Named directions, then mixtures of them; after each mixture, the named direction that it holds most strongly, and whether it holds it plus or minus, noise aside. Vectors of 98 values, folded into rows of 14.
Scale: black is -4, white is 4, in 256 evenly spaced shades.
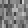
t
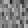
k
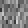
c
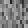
k, plus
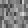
t, plus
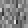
c, minus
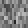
c, plus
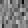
k, plus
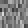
c, plus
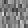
k, minus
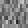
c, minus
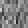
c, minus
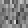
c, minus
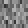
t, plus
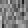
t, minus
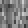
k, minus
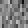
k, plus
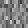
k, plus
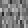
k, plus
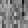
t, minus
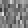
k, minus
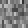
t, minus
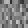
k, plus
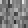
t, plus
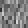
c, plus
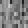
k, plus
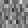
k, minus
